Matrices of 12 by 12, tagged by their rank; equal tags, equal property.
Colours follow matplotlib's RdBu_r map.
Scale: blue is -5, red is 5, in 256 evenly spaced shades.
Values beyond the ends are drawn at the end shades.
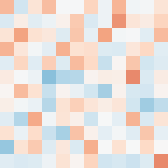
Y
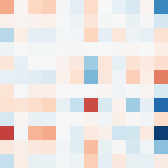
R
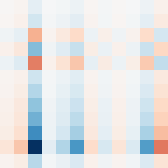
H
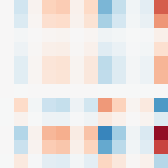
H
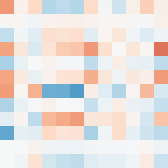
R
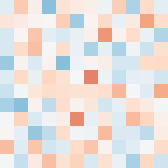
Y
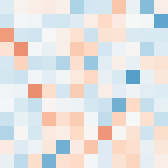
Y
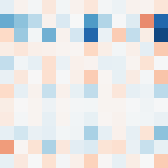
R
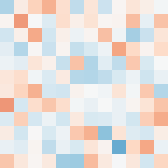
Y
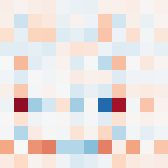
R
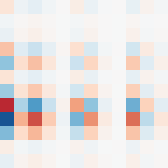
H
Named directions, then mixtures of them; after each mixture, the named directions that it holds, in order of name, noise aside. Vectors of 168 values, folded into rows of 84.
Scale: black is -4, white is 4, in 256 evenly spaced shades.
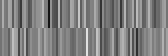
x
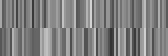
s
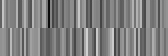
s, x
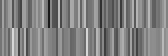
x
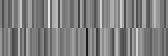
x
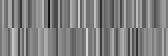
x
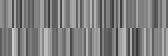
s, x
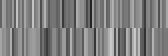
s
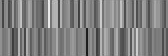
x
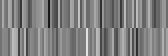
x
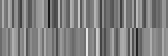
x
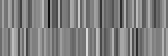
x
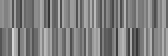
s, x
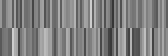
s, x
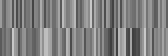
s, x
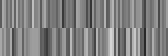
s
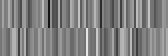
x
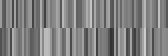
s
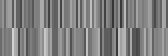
s, x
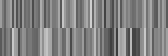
s, x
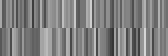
s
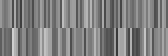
s, x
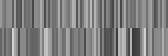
s, x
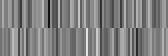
x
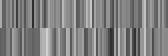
s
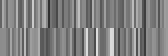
s, x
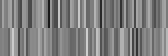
x
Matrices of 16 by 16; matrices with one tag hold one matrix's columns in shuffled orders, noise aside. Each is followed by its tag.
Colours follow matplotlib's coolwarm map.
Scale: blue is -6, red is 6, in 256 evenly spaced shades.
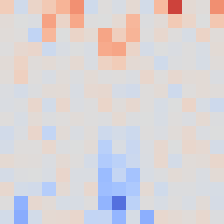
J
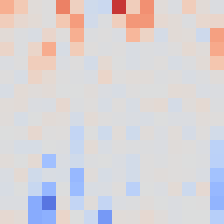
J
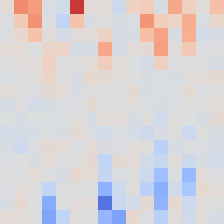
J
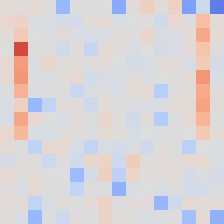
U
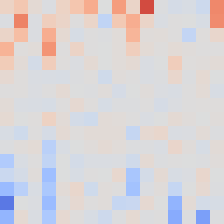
J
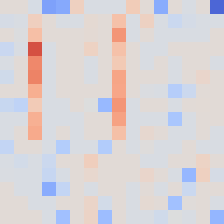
U
